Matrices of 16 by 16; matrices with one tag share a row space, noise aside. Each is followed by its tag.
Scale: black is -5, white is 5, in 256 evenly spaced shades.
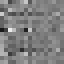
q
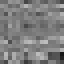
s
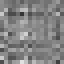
q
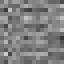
s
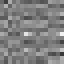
s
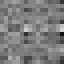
s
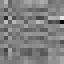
s
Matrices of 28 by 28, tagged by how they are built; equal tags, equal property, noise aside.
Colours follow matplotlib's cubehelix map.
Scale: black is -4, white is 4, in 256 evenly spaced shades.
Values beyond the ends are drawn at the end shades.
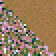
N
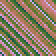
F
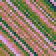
F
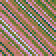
F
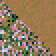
N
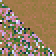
N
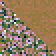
N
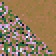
N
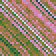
F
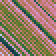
F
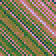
F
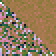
N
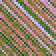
F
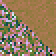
N
